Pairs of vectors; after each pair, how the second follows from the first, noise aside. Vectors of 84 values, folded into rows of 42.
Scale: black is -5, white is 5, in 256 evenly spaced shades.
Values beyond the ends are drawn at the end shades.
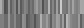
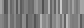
copied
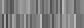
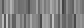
negated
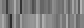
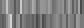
negated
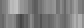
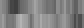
negated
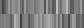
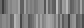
copied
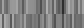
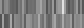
negated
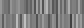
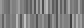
copied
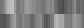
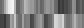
scaled up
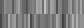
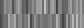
copied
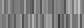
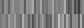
negated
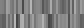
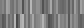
copied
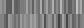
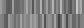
copied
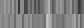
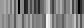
scaled up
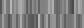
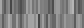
negated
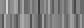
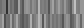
negated
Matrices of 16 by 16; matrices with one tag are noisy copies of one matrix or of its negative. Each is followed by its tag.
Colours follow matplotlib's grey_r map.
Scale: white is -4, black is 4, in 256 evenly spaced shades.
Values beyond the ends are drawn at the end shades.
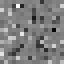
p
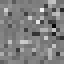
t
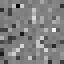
p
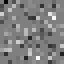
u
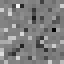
p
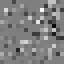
t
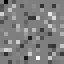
u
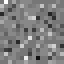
u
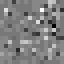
t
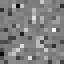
p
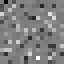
u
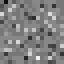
u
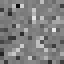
p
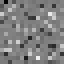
u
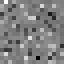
u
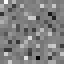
u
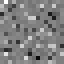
u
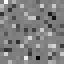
u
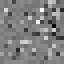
t
